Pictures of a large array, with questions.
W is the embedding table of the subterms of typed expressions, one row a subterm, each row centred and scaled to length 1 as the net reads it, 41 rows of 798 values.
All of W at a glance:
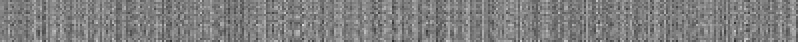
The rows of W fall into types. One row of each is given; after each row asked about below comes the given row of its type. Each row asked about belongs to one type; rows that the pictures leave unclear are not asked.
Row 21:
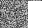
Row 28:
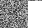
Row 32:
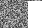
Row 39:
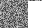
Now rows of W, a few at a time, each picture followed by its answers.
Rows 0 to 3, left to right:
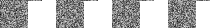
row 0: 21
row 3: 28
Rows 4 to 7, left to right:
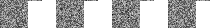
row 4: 32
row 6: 28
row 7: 32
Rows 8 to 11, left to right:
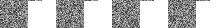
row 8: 28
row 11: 21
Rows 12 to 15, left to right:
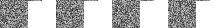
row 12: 21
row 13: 21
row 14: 28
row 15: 39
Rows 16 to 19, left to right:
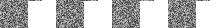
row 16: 39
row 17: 32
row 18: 32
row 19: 39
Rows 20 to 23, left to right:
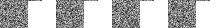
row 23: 21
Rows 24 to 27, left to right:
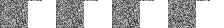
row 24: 32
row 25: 32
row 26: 32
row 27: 39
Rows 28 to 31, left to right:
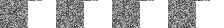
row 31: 32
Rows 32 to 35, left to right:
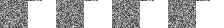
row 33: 39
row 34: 32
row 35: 21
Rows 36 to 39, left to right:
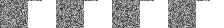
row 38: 21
